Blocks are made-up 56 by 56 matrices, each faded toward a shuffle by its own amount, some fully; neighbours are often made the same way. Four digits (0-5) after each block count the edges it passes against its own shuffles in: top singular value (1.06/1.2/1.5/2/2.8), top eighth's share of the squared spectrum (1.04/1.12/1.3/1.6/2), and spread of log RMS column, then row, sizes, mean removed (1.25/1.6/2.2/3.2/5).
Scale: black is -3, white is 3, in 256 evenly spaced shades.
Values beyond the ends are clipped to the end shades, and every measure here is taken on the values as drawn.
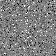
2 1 0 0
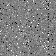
2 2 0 0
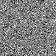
3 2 1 0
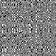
4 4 3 2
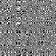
4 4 2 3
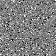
2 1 0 1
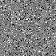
3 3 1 1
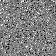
3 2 0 1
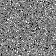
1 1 0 0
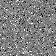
0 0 0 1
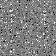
2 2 1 0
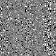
3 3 3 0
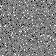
0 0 0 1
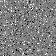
0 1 0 0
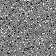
0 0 0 0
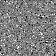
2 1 0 1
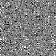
3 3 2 1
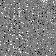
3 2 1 0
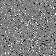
0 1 0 0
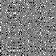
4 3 2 1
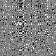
4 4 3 2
